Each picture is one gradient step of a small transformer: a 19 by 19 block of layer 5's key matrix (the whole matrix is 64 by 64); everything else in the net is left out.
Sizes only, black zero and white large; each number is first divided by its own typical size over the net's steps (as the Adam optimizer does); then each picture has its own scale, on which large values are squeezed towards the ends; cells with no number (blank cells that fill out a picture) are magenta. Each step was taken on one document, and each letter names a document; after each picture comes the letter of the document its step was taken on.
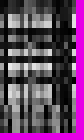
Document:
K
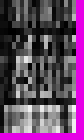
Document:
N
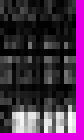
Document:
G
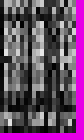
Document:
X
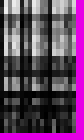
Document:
X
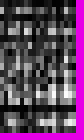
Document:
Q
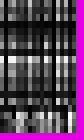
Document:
G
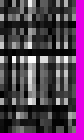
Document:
G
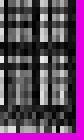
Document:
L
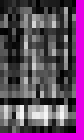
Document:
K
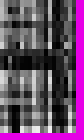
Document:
L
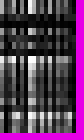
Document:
G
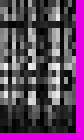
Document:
N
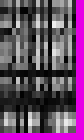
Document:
X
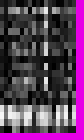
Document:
K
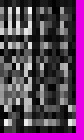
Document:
Q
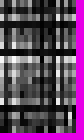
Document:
G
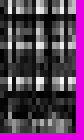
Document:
X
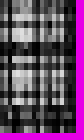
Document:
L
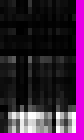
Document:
G
